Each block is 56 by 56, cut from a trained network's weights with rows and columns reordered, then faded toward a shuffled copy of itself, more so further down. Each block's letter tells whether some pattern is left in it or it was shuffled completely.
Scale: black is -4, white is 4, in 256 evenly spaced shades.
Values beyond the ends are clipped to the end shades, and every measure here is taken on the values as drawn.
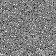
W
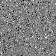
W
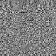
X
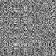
X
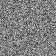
W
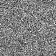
W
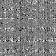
X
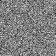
W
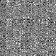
X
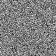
W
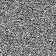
W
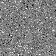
W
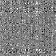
X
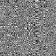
X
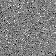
W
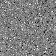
W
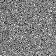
W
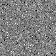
W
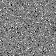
W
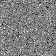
W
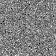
W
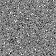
W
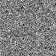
W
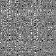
X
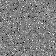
W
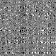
X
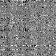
X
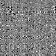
X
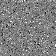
W
